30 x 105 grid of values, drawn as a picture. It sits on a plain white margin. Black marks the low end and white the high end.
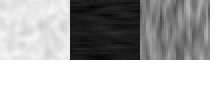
The table splits into one row of 3 panels. Panel 1,1: very high, blotchy, faint in contrast. Panel 1,2: very low, streaked across, faint in contrast. Panel 1,3: middling, streaked downward.
